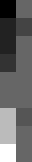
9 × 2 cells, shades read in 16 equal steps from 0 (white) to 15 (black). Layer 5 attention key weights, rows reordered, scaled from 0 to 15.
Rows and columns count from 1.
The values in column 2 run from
9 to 11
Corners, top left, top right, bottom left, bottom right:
15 9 0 9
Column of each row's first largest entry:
1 1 1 1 1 1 2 2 2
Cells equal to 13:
2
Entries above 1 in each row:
2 2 2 2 2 2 2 2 1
